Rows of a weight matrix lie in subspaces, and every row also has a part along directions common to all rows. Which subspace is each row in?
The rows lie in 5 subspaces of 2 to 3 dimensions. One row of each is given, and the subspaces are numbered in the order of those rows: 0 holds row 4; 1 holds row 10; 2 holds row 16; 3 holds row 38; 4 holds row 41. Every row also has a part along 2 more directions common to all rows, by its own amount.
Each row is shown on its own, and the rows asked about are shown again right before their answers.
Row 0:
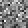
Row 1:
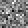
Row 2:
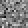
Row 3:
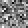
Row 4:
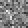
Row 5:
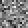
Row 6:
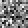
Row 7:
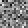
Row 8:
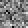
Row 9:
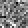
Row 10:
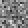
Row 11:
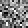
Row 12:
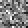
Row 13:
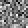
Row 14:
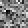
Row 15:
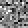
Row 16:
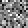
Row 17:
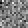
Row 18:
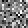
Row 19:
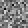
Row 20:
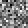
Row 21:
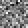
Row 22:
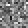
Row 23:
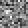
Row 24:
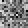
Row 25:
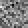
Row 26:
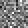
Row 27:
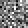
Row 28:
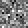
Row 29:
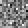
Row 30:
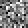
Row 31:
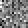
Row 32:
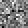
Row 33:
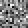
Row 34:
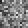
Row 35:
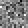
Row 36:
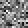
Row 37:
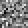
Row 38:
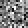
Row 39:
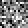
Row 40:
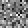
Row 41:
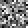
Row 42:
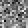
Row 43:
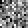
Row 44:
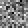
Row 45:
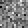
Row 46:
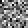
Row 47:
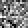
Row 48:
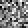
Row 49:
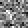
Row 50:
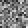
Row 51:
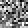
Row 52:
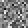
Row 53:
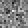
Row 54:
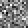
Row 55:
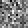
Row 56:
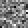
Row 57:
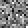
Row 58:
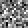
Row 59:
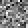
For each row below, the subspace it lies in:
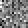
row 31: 3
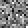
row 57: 4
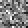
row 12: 0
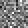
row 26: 3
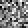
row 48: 0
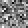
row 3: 4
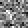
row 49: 0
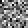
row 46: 2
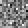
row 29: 2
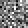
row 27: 3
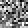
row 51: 0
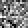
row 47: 1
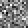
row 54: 2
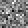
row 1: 4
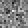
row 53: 4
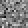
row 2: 1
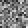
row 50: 4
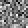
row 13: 4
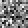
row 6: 1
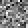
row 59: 3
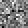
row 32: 4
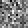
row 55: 4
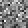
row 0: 4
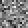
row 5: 1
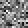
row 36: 0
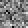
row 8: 0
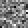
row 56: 1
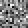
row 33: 2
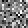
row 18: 2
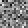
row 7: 2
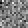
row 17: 3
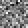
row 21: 3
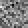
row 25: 3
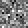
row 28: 4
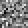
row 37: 1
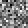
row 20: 2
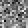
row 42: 4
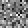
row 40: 2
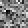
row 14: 0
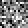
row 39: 1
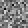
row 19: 2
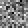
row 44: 3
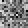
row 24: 1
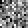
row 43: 3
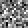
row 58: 1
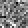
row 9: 1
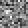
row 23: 0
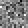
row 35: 3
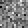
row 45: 3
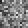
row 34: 1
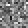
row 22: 0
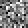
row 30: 3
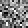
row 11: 1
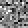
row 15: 0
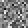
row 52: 2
